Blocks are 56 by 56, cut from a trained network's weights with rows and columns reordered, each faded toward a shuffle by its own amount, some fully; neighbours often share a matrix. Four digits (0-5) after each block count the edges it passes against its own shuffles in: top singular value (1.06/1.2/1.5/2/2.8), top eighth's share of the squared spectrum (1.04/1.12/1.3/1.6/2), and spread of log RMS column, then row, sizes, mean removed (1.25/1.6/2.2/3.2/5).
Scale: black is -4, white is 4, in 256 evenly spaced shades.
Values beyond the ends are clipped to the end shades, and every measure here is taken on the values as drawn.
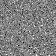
0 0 0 0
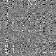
3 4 2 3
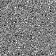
2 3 1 1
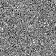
1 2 0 0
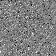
0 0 0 0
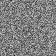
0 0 0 0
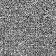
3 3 0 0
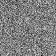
2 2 0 0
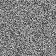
0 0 0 0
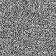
3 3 0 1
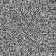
3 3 0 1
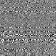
4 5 0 4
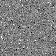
1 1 0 0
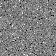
0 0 0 0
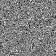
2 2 0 0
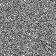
0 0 0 0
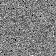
0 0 0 0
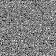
2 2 0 1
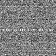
3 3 0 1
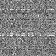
3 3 0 2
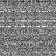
4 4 0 3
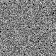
1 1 0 0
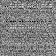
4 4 1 2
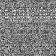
3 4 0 2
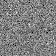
1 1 0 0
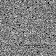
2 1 0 0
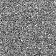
1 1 0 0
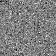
1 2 0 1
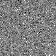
2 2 0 0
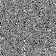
2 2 1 0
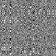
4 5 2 2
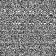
3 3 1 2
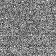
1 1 0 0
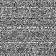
3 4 0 2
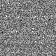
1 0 0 0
